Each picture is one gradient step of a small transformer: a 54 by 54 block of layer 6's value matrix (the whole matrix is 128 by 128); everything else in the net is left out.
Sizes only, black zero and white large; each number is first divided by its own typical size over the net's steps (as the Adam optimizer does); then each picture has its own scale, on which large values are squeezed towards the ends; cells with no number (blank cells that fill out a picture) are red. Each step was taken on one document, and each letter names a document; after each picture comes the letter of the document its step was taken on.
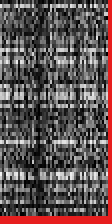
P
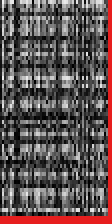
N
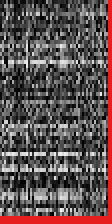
N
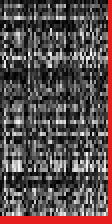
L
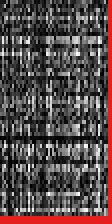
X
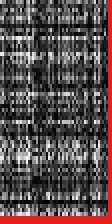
X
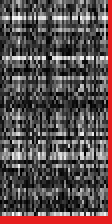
L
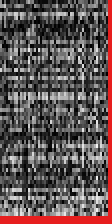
P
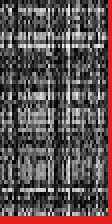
N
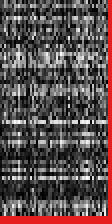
L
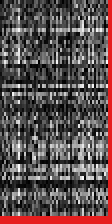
L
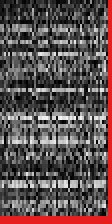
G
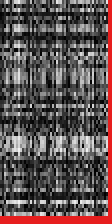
L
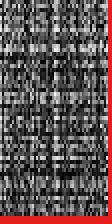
G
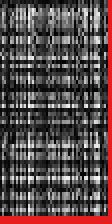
X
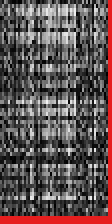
N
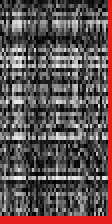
P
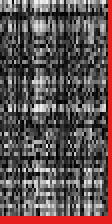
G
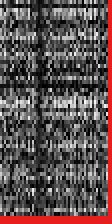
X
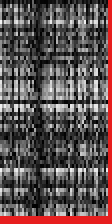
P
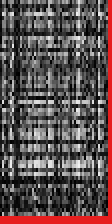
N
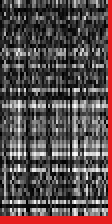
L
